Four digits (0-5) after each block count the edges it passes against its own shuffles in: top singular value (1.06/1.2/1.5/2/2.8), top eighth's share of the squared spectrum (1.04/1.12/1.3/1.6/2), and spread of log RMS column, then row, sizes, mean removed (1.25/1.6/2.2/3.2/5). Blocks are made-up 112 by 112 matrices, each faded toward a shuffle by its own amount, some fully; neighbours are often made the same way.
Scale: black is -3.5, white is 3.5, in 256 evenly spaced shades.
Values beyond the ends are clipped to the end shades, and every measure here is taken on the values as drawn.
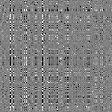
5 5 4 3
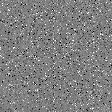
3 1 1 0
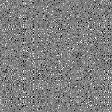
5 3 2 2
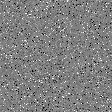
0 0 0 0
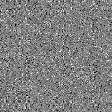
4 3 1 1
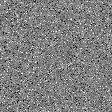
2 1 0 0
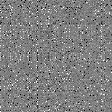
4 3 2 2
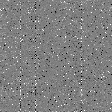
4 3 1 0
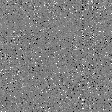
3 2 1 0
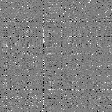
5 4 2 2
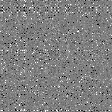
4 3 1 2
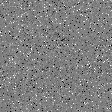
2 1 0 0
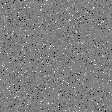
2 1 0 0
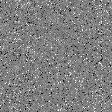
3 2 1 0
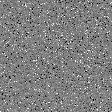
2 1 0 0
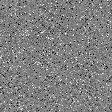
2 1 0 0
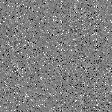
3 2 2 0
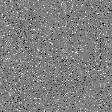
2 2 1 0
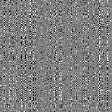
5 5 4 3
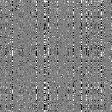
5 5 4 2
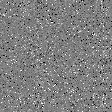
3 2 1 0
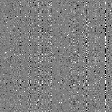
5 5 3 2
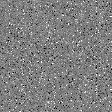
1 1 2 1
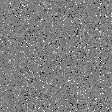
2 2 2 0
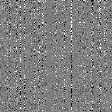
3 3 4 2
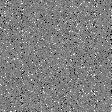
1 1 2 0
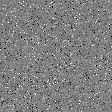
0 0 0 0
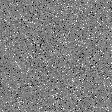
0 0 1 0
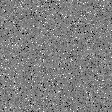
0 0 0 0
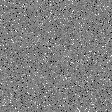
0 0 0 0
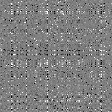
5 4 3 2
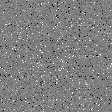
3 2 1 1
